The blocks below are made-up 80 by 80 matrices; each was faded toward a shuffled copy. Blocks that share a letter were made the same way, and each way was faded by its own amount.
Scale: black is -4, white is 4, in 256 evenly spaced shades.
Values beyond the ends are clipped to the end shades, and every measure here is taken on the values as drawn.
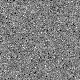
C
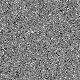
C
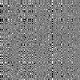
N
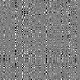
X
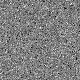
C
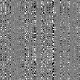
X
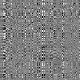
N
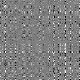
X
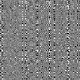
N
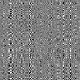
N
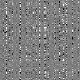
X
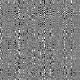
X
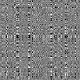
N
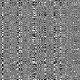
N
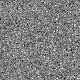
C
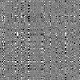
X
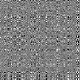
N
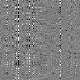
X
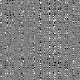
X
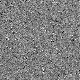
C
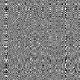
N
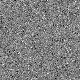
C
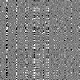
N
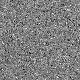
C
